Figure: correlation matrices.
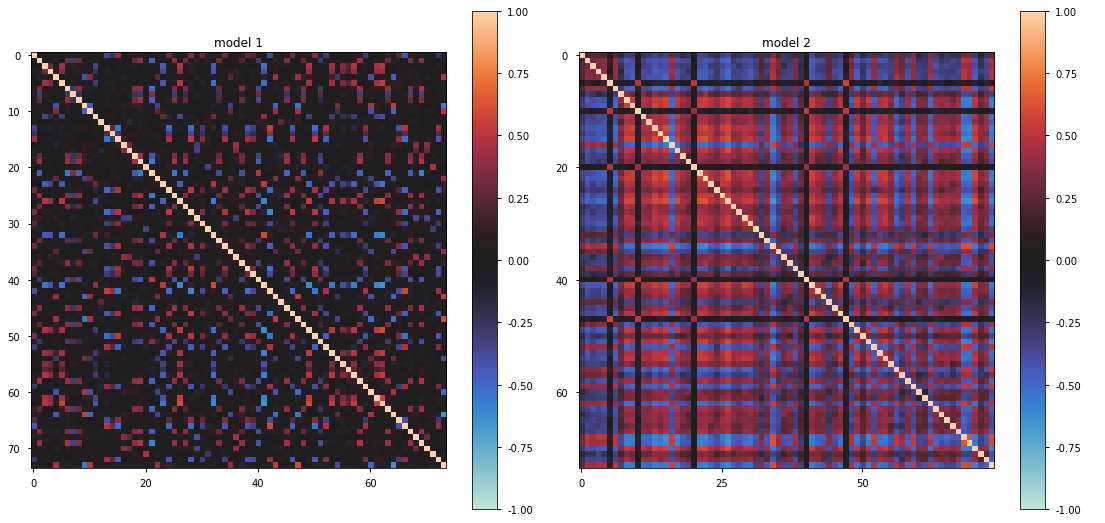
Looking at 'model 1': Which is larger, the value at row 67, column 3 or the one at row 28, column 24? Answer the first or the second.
the second
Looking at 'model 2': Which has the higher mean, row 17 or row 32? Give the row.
17
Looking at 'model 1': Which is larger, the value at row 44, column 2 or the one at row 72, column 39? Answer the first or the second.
the first
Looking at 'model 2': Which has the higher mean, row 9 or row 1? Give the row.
9
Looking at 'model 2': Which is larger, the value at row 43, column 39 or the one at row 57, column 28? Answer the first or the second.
the first
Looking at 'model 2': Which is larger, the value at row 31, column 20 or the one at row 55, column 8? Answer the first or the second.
the second
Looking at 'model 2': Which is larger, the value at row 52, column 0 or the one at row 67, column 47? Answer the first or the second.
the first
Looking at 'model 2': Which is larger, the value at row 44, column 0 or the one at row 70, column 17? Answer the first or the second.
the second
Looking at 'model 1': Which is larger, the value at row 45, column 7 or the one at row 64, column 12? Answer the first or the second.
the second
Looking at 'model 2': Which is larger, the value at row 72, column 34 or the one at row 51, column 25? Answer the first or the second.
the second
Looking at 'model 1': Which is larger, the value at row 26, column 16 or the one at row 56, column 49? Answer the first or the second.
the second
